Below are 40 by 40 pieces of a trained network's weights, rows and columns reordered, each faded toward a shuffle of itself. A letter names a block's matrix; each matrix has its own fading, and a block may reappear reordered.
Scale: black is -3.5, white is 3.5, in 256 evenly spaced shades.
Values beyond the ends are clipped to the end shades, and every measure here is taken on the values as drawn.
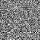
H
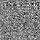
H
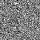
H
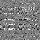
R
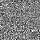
H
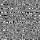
R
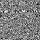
H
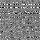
R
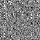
H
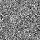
H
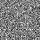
H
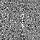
H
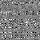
R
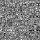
H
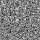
H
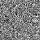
H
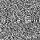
H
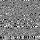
R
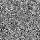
H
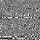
R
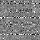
R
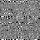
R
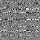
R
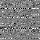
R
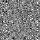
H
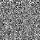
H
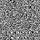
H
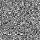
H
